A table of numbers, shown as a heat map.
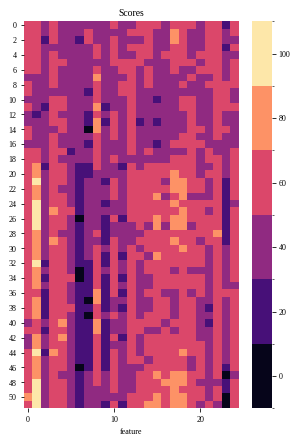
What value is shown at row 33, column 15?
60
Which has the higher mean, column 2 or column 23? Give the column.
2
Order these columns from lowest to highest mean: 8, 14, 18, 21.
21, 14, 8, 18
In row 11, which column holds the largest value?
8
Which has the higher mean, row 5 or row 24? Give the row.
24
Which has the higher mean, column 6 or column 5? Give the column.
5
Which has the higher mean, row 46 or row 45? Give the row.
45
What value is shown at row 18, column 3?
60
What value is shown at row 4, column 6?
40
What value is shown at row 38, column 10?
40
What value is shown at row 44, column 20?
60
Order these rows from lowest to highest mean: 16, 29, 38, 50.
16, 38, 29, 50
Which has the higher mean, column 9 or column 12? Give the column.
12
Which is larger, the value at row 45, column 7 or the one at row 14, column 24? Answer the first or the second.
the second
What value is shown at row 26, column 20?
60
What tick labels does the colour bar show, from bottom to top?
0, 20, 40, 60, 80, 100
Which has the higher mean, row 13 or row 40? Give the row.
40
